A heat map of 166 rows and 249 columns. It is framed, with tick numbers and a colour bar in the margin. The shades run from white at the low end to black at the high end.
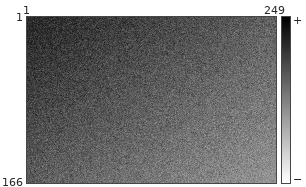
Stripes: none. Ninth with the highest average: top left. Ninth with the lowest average: bottom right. Odd rows or columns: none. Grain: fine. Slope: up to the top left. Mirror symmetry: none. Histogram: bell-shaped.
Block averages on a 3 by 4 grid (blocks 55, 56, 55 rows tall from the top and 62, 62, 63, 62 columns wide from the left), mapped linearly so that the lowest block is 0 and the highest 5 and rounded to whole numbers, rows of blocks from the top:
5 4 3 2 | 4 3 2 1 | 3 2 1 0
